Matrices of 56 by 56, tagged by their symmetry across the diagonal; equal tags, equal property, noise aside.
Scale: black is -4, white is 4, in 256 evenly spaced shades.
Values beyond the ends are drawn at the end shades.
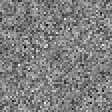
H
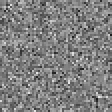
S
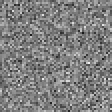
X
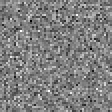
S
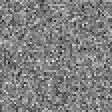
S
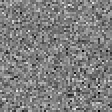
X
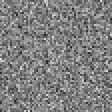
X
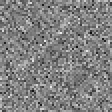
H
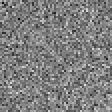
H
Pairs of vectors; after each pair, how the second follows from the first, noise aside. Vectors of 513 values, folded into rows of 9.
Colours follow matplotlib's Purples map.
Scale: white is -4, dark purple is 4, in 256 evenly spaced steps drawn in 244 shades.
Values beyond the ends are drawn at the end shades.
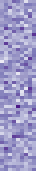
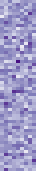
wrapped around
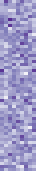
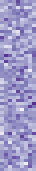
wrapped around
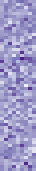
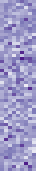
copied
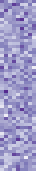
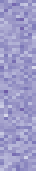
shrunk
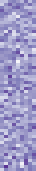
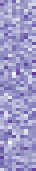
wrapped around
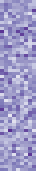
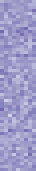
shrunk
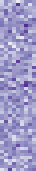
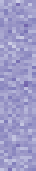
shrunk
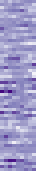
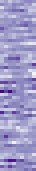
copied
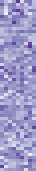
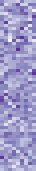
wrapped around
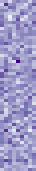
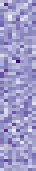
copied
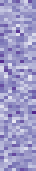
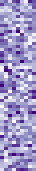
scaled up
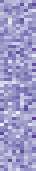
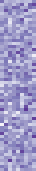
copied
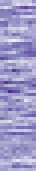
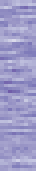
shrunk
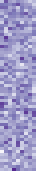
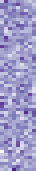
copied
